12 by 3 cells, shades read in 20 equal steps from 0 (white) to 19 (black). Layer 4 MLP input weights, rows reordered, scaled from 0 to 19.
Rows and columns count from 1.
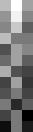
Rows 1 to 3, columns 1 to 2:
5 0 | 8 1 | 9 4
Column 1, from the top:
5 8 9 5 13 11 6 14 13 10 14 18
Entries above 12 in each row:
0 0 0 0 1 0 2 2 2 1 2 2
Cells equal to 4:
1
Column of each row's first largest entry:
3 3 3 2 1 3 3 3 3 2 3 1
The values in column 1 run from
5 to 18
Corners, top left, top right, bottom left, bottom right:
5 7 18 17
